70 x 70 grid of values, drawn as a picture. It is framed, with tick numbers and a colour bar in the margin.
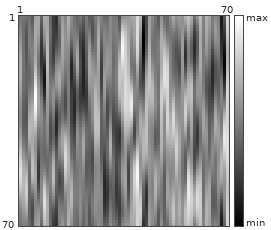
The histogram is bell-shaped. The halves do not mirror each other. Overall the values sit about 50% of the way up the scale. Streaks run downward.
